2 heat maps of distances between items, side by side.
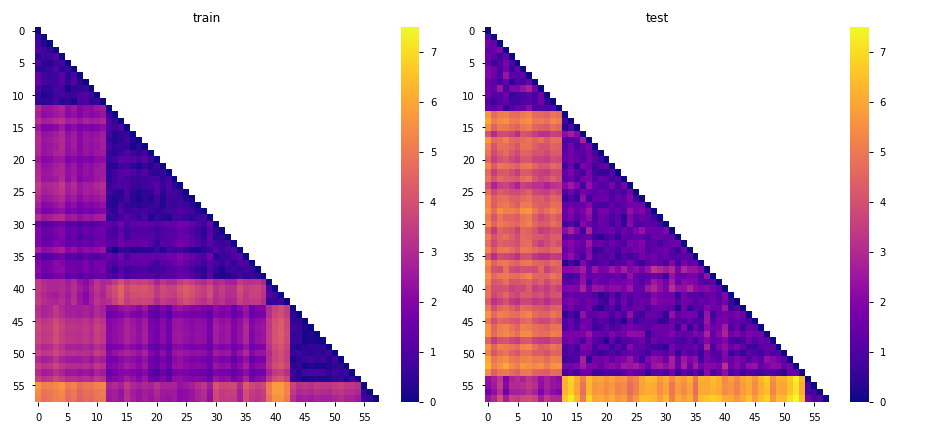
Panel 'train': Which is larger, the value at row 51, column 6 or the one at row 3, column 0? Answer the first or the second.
the first
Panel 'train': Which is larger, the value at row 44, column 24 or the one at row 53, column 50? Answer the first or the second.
the first
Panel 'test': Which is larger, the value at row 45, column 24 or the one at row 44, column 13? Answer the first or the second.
the first
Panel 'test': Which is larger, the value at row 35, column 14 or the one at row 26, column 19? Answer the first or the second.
the first
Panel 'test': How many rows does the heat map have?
58
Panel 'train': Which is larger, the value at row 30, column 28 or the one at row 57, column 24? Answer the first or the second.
the second
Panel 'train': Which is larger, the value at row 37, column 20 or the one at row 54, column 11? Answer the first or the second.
the second
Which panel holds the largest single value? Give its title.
test
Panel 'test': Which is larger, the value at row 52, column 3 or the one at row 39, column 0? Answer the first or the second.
the first
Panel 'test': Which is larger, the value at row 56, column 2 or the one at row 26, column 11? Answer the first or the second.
the second
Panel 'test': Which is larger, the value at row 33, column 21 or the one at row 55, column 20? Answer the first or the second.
the second
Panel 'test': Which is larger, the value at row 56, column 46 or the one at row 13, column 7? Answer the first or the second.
the first
